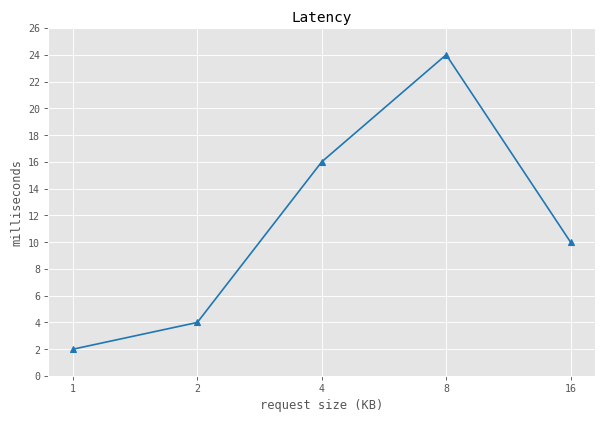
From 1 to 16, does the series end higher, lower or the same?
higher
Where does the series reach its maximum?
8
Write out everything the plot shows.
Title: Latency
x-axis: request size (KB), ticks 1 2 4 8 16
y-axis: milliseconds, ticks 0 2 4 6 8 10 12 14 16 18 20 22 24 26
Values:
2 4 16 24 10
